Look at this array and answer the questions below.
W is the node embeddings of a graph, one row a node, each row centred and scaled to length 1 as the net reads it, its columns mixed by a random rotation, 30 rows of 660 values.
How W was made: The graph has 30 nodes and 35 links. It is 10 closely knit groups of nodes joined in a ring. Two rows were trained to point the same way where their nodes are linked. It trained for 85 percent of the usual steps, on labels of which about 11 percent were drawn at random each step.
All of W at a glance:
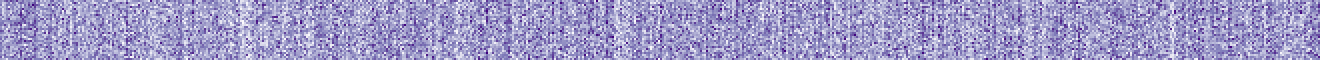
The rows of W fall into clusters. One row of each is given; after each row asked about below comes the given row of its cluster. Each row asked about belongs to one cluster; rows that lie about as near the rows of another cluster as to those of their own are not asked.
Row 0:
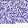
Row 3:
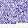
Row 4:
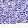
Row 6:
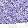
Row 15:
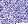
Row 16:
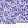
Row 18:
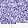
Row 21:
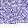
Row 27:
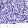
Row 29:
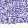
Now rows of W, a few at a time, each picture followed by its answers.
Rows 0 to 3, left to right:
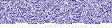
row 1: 15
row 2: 16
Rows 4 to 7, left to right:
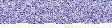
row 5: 6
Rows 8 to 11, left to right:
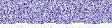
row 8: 0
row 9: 4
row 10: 0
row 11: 21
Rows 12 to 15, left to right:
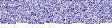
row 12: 18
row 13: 3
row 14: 29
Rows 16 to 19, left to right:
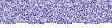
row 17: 3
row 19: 27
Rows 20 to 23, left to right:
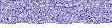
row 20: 29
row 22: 18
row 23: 4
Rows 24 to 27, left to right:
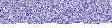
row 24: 15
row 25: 27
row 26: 6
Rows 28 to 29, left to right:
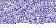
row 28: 16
